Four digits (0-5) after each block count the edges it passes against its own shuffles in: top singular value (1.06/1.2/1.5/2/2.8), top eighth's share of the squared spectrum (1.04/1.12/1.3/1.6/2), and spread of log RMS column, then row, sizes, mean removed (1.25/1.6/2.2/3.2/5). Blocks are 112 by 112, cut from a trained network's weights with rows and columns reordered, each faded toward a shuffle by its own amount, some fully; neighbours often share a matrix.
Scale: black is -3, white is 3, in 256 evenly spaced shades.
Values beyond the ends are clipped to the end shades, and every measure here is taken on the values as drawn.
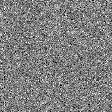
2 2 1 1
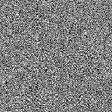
4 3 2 2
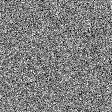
0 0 0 0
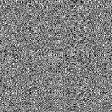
4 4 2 3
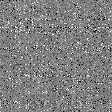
3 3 0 2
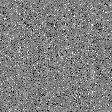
2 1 0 1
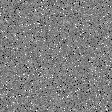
0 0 0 0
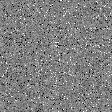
2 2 0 1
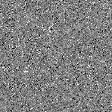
3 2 1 1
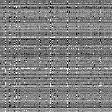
5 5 4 3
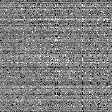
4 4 3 2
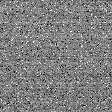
2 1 1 0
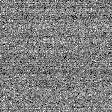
3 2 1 0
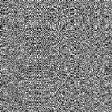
4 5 3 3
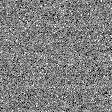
1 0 0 0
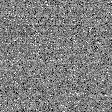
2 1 0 0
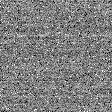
2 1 0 0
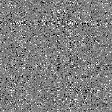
3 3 2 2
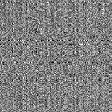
4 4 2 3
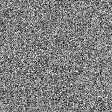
2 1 0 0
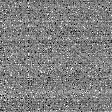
3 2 1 0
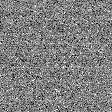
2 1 0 0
